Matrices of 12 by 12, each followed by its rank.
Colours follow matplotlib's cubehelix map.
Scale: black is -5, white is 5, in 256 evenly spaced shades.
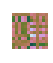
two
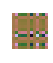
one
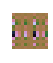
one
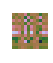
two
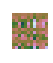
two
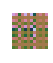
one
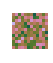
full rank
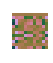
two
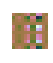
one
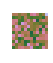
full rank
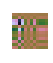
one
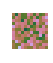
full rank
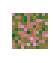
full rank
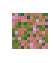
full rank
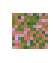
full rank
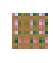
one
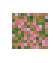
full rank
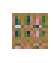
two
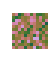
full rank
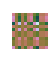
one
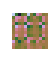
two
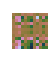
two
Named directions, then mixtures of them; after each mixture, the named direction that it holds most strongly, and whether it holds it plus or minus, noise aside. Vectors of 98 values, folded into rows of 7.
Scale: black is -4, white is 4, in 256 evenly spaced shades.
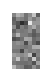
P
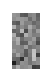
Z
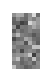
P, plus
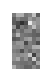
P, plus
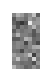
P, plus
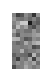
P, minus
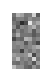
P, plus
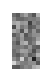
Z, minus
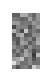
Z, minus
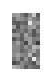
P, plus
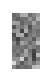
Z, minus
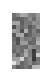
Z, minus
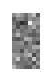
P, plus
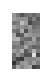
Z, plus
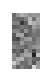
Z, minus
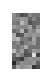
Z, plus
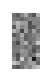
Z, minus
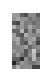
Z, plus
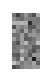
P, minus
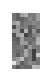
Z, minus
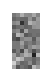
Z, minus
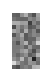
Z, minus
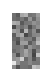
Z, minus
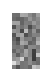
Z, minus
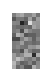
P, plus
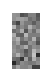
Z, plus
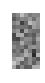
Z, minus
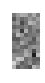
Z, minus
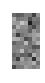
P, minus
